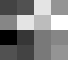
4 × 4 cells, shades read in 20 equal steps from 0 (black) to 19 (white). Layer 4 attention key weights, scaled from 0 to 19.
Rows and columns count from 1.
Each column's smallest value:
0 4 9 10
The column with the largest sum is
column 4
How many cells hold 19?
1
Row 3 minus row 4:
-6 -1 0 -1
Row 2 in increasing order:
10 14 17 19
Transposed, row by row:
5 10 0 6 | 6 17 4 5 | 17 14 9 9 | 11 19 10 11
